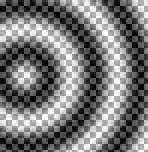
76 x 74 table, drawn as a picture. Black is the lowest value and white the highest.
There is no overall slope. Concentric rings centre on the middle left. The middle left is the ninth with the lowest average. Overall the values sit about 50% of the way up the scale.
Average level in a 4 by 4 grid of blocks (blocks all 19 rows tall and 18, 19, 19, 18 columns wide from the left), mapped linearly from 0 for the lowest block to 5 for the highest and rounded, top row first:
3151
0412
0412
3151
